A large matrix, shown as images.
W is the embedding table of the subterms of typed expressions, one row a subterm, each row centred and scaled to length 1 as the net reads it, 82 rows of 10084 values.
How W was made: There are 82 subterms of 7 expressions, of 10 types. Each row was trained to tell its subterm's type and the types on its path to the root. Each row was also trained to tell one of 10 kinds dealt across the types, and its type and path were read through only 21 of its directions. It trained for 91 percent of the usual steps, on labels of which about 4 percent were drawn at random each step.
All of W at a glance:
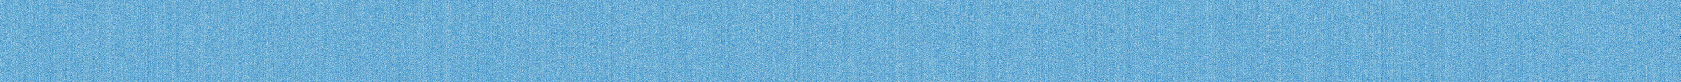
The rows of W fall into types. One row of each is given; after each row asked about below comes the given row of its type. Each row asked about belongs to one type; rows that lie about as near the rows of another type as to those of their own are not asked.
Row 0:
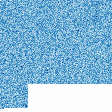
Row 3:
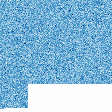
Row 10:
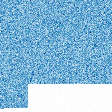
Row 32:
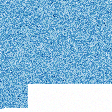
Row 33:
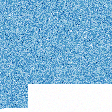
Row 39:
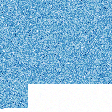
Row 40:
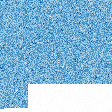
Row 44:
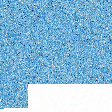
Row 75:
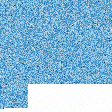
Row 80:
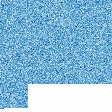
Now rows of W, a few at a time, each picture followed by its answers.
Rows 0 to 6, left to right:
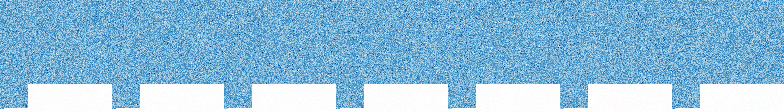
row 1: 80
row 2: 75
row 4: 75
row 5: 0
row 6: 32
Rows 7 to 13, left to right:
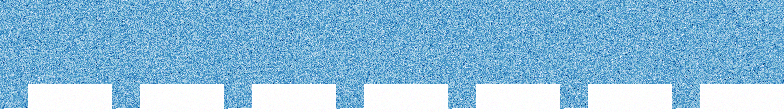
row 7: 3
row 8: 10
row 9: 0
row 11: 32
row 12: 10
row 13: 44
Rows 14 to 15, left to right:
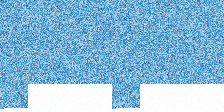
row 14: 3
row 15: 3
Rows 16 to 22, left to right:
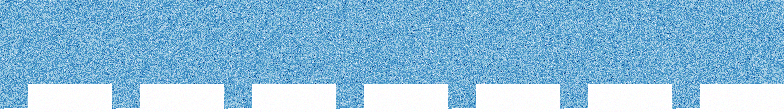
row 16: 80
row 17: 3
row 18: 3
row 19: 80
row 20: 10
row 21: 75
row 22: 40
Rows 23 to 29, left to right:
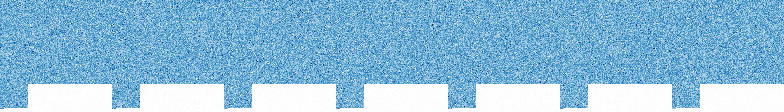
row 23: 10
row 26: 39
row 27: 40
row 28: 39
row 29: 32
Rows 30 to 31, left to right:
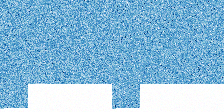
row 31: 80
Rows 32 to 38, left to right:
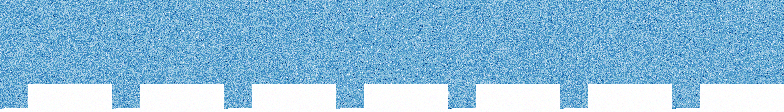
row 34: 0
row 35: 3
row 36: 39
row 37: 33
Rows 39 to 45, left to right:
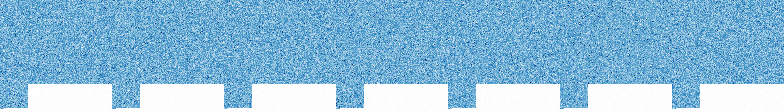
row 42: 10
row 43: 44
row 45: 75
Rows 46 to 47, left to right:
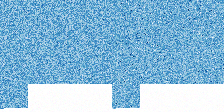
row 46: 10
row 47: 0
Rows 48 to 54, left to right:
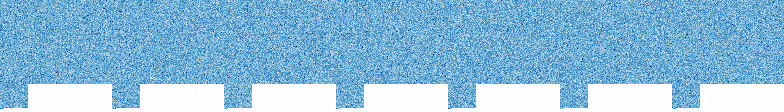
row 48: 40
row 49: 80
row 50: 39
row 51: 33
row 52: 40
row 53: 32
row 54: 10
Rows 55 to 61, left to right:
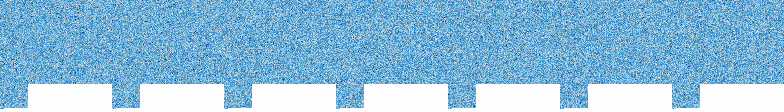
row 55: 44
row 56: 39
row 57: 3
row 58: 39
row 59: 0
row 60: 3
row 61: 33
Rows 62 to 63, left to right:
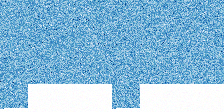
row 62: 32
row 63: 10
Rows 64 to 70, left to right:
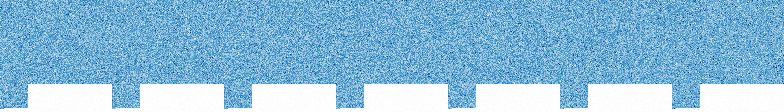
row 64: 80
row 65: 32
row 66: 10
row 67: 32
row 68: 39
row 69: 75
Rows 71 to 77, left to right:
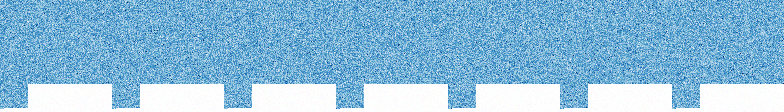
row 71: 33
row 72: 40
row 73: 75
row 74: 32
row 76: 40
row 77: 32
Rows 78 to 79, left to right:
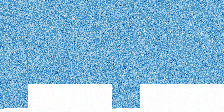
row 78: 0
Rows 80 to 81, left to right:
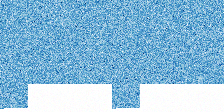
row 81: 75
